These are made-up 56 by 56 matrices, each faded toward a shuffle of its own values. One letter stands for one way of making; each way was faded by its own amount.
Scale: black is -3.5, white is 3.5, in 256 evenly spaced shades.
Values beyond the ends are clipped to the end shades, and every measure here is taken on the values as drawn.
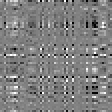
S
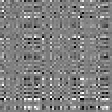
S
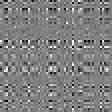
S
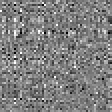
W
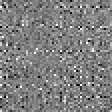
W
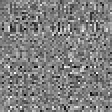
W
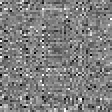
W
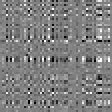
S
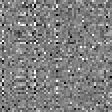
W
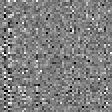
W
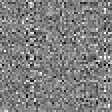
W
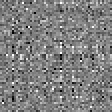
W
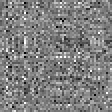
W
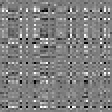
S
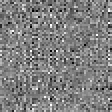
W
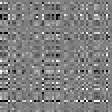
S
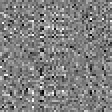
W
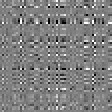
S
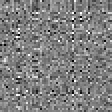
W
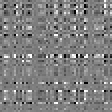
S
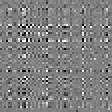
S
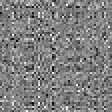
W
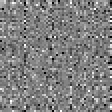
W
